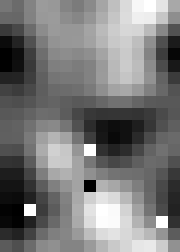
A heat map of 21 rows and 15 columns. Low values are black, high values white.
Grain: blotchy. Calmest part: top middle. Stripes: none. Average level on the scale: 50%. Lone odd cells: 4, 3 higher and 1 lower than their neighbours.
